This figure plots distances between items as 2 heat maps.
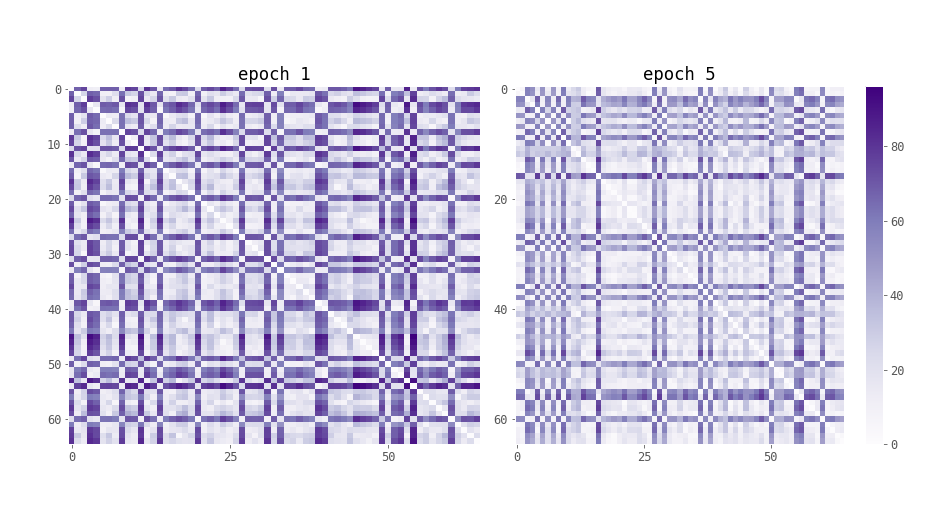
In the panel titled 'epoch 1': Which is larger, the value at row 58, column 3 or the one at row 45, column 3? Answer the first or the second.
the second
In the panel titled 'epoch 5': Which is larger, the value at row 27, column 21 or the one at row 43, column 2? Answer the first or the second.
the first
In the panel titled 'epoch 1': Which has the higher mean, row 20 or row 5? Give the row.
20
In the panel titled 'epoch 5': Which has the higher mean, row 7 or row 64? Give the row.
7
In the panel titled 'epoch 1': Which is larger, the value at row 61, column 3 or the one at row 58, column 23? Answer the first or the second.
the first
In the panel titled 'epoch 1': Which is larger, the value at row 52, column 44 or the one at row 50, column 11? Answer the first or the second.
the second
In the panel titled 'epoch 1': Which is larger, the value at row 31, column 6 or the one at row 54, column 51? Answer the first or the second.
the first
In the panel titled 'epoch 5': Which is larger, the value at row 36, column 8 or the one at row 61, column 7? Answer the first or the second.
the first
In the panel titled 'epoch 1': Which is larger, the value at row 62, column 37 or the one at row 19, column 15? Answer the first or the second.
the first
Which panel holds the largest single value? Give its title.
epoch 1
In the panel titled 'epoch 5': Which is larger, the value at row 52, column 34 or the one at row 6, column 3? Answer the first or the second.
the second
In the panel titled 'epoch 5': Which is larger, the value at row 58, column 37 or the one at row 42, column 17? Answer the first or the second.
the second
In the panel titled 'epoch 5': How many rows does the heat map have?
65
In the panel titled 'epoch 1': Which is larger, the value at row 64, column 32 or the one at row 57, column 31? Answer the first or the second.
the second
